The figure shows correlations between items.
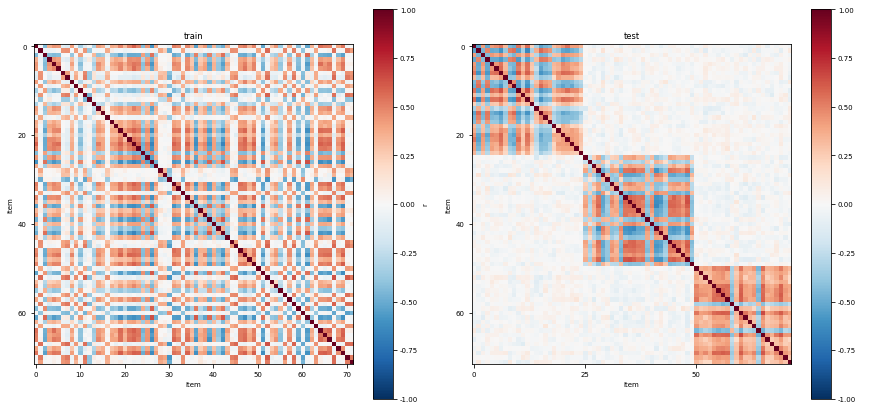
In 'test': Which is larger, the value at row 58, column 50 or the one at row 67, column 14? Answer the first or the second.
the second
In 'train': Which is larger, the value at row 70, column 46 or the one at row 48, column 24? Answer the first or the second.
the first
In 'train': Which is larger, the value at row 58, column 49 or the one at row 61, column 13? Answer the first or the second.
the second
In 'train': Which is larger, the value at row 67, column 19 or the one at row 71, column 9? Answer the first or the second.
the second
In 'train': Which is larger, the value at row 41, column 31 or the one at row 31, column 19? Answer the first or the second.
the second
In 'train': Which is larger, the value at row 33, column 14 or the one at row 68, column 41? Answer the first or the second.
the first
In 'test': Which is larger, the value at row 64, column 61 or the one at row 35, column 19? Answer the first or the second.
the second
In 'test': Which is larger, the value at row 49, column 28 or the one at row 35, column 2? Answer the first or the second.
the second
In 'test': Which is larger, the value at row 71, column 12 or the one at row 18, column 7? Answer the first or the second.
the second
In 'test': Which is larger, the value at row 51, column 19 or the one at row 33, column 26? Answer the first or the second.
the second
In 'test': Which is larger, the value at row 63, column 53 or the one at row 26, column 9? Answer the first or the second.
the first
